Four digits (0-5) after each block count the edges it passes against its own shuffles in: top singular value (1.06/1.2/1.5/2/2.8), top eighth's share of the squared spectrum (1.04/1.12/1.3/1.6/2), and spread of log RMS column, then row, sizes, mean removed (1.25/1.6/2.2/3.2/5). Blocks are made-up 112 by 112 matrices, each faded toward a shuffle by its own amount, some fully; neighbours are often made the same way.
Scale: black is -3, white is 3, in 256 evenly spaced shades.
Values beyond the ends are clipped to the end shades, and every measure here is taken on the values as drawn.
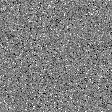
0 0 0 0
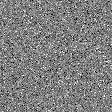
0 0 0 0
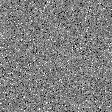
0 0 0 0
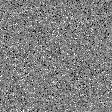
0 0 0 0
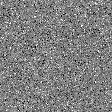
0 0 0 0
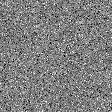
0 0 0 0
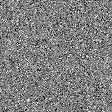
0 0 0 0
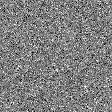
0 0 1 0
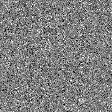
0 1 2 0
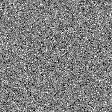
0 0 1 0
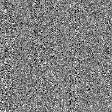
1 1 3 0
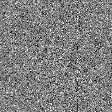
1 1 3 0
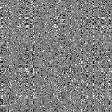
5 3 3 2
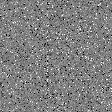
2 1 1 0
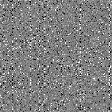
4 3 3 2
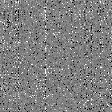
4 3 2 1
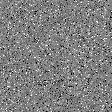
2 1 0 0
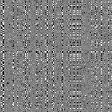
5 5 4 3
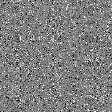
4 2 2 1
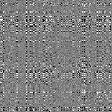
5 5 4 4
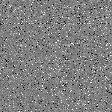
3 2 1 1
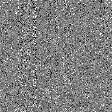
1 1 3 0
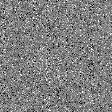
0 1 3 0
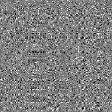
4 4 3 3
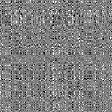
5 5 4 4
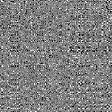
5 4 3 3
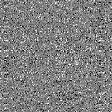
4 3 2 2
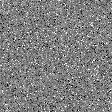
1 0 0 0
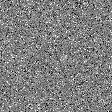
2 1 0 0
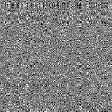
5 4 3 3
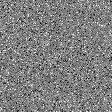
1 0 0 0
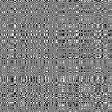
5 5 4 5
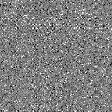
4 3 1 2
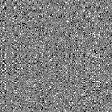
4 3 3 2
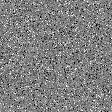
1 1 0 0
